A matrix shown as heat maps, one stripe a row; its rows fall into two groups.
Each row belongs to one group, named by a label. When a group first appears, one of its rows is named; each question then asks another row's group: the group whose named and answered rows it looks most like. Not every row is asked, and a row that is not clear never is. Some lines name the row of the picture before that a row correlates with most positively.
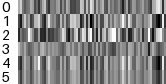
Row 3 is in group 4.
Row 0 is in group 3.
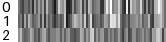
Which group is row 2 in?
3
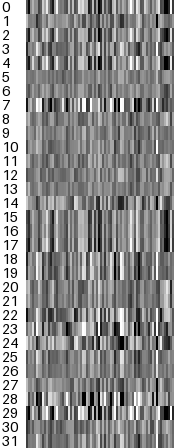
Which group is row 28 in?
4
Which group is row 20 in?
3
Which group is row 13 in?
3
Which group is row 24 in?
4
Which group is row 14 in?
4
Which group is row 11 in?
3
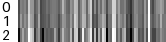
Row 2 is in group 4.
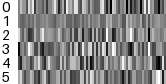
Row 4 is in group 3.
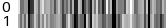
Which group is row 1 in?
4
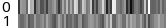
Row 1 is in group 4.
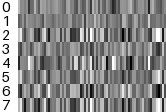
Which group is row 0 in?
4
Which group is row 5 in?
3
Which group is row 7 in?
3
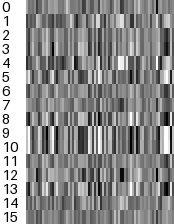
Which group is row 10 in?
3
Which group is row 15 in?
4
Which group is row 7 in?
4
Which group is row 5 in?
3
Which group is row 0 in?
4
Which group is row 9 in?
3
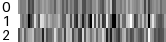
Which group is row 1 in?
4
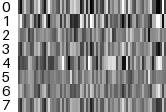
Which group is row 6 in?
3
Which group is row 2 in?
4
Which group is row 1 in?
3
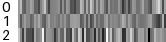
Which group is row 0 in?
3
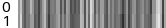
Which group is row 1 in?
3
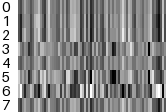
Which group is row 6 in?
3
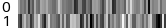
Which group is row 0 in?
4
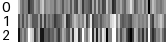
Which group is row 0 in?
4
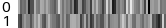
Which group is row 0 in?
4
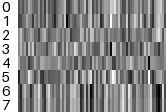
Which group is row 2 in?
3
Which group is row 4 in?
4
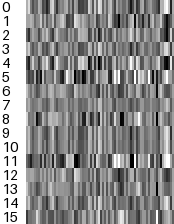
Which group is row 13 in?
4
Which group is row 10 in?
3
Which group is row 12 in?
4
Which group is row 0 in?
3
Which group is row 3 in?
3
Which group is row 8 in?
4
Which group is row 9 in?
3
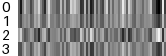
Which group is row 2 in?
3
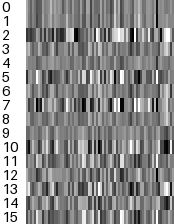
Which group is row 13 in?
3
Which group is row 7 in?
4
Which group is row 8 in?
3
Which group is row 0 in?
4
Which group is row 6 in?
3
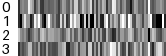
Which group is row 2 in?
4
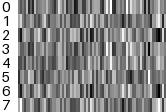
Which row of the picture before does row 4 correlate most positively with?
3
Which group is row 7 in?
3
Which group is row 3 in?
4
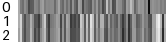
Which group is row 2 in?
3
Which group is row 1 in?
3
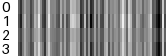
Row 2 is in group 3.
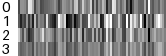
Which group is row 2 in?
4
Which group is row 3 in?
4
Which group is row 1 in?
4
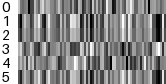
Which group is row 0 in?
4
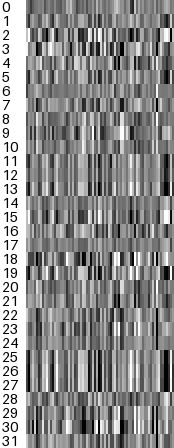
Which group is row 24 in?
4
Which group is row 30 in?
4
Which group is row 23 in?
4
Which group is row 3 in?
4
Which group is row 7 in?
4
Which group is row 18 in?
4
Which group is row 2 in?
3
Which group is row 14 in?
3
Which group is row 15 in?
3
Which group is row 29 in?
4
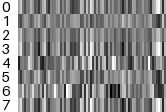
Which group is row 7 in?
3
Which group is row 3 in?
3
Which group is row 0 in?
3
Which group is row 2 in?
3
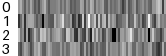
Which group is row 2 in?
4
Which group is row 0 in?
3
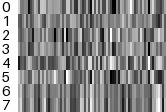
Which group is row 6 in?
3
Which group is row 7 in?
3
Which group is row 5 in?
4
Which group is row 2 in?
4
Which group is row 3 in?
4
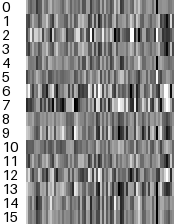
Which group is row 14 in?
4
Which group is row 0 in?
4
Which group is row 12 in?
3
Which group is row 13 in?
4
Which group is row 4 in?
4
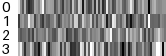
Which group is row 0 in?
4
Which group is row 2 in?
4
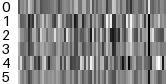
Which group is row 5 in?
4
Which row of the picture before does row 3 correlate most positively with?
0
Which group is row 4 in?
3
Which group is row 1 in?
4
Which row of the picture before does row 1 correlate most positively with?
2
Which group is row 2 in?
4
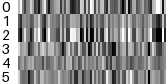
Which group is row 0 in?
3
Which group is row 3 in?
4
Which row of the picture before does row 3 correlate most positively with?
5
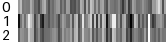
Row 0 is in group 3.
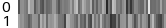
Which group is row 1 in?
4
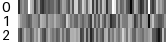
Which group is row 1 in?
4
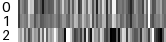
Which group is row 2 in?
4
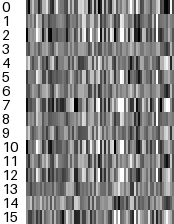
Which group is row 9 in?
3
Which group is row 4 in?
3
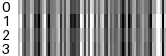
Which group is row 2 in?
3
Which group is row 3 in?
3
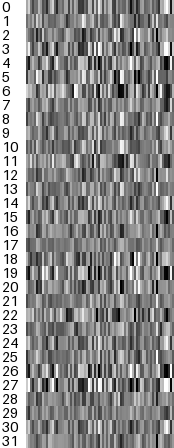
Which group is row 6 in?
4
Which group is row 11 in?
4
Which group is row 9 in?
3
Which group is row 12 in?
4
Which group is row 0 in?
3
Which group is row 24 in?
3
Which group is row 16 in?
4
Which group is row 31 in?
4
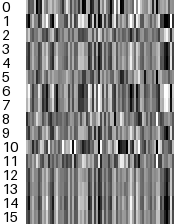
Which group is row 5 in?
4
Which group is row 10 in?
4
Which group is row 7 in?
3
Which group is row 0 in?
4
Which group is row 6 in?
3
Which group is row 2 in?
3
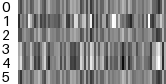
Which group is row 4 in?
3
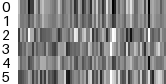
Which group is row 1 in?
4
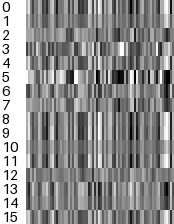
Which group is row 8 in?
3
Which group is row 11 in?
3
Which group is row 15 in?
3
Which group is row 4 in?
3
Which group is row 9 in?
3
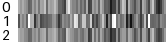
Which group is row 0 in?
4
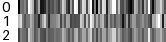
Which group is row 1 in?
3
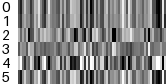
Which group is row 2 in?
4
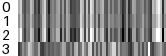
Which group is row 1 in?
3
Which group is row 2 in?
3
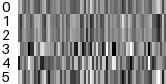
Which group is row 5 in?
3
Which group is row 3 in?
4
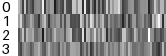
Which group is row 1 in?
3
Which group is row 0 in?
4
